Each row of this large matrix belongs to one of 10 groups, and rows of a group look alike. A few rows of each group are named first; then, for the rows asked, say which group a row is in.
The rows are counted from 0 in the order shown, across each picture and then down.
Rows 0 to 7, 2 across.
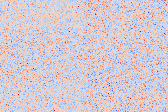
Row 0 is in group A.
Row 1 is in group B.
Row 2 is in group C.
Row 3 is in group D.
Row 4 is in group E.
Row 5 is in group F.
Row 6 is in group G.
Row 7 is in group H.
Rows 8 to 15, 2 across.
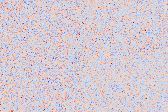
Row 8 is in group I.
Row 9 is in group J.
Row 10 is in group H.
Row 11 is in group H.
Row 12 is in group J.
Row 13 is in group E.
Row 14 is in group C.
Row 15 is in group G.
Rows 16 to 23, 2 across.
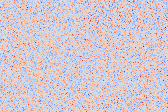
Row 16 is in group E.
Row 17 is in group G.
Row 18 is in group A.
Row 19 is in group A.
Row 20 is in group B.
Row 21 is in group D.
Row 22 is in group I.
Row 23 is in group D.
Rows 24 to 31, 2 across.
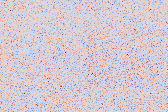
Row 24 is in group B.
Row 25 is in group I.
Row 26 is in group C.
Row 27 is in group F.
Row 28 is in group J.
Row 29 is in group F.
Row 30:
H
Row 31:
D
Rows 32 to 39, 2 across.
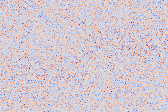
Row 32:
I
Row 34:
I
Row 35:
A
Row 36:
H
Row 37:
H
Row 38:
E
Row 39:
E
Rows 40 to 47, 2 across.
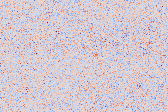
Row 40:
J
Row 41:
A
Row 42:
D
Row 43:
C
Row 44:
E
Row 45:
A
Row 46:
E
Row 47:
J
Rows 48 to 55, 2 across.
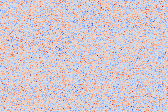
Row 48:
D
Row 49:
A
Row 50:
C
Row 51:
H
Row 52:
D
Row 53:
J
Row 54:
B
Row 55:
J
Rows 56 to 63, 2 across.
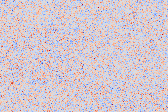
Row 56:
B
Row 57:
J
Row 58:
J
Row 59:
A
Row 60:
C
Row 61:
H
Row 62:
A
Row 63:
I
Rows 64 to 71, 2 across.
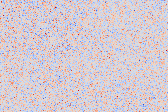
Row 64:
G
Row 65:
B
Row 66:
A
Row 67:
I
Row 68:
C
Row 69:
H
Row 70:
A
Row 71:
C
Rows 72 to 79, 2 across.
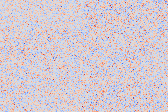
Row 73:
E
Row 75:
H
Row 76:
J
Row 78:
I
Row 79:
G
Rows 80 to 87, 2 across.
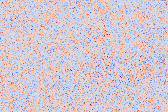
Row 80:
F
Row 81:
B
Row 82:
D
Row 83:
B
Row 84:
C
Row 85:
H
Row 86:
J
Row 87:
G
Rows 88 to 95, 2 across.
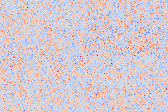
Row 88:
E
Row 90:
F
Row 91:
H
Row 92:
B
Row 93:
E
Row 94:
B
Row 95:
B
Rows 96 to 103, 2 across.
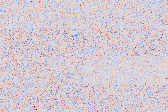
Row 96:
D
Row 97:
J
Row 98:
F
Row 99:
A
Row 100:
A
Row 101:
I
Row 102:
D
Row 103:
F
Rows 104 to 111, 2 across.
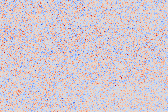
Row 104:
B
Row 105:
E
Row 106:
B
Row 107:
A
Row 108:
A
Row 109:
H
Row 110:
G
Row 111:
D
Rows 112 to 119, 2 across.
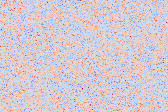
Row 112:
B
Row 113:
I
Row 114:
G
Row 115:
A
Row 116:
A
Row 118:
B
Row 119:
G
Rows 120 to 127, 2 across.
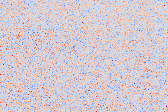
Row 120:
I
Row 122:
G
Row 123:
J
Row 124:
G
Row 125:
H
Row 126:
G
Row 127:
I
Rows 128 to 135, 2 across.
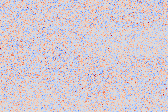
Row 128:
E
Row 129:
J
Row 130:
C
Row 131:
E
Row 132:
J
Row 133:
F
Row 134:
B
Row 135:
B
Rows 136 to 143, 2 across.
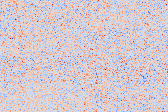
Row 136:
A
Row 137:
B
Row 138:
B
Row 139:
G
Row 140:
B
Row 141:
C
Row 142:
B
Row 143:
C
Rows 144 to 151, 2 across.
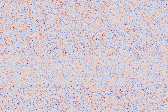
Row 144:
H
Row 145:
B
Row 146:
D
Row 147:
G
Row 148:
E
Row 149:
J
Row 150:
D
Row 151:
E
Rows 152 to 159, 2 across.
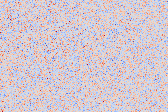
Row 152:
F
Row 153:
H
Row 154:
D
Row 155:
G
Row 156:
J
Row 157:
G
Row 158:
D
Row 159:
A
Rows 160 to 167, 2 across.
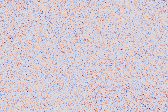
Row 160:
I
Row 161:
B
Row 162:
B
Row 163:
A
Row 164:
G
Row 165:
E
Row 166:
E
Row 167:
C
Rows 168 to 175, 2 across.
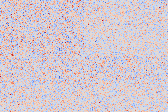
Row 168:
A
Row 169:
B
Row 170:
C
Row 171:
H
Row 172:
C
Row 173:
G
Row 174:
B
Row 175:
F
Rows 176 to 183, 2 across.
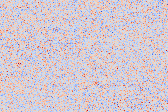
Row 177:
J
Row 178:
J
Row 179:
I
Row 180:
G
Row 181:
C
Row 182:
J
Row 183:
D
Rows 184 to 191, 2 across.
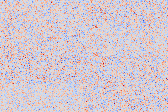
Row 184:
F
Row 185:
C
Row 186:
F
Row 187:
C
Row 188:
H
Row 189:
I
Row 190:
J
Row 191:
D
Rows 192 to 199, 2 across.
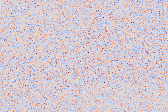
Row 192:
H
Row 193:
J
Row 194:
D
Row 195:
B
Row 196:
D
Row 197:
A
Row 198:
H
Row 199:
H
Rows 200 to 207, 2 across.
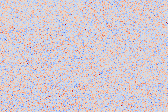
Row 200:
C
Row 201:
I
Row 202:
D
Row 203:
G
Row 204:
E
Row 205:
F
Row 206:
J
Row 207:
J
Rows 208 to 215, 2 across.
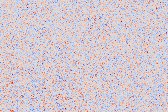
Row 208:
E
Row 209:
F
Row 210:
C
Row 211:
B
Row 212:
C
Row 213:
G
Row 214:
C
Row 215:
J
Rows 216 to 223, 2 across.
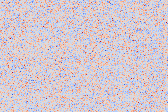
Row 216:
F
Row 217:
I
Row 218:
B
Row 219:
J
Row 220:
H
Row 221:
J
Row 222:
H
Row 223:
A
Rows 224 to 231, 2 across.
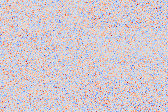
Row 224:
C
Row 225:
F
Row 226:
E
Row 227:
E
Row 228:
E
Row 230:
D
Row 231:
A
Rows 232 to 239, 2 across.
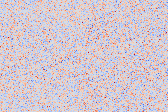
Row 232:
I
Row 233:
F
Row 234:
G
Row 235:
B
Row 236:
H
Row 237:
D
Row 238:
J
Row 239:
C
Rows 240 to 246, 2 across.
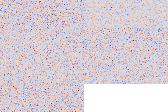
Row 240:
D
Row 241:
E
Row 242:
D
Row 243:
J
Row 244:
F
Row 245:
H
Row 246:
A
